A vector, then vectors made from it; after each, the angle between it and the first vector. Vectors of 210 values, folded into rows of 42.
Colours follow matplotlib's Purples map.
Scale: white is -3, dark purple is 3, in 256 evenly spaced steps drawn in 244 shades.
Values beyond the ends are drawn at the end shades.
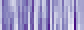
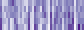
nearly opposite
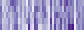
nearly opposite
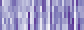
nearly opposite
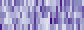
partly opposed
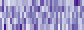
orthogonal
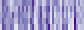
nearly parallel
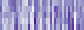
nearly opposite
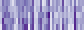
nearly parallel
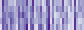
nearly parallel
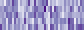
partly opposed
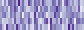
partly opposed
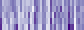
nearly opposite
